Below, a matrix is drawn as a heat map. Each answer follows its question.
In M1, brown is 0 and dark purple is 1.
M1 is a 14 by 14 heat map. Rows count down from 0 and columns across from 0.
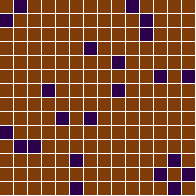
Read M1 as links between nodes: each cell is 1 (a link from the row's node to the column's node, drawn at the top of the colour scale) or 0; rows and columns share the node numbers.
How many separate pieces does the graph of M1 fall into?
4
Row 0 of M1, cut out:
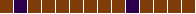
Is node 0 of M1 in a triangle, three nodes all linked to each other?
no
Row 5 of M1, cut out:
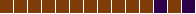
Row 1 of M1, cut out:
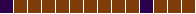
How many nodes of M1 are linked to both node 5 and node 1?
0
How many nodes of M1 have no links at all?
1
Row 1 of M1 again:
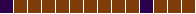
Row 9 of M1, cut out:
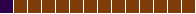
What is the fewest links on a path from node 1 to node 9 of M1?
2
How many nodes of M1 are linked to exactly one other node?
4
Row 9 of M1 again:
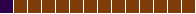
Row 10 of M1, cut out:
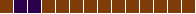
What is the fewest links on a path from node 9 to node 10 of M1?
3
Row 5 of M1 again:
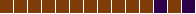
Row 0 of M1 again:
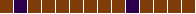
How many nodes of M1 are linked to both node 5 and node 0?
0
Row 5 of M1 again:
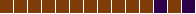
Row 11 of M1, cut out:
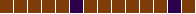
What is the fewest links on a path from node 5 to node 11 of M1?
1
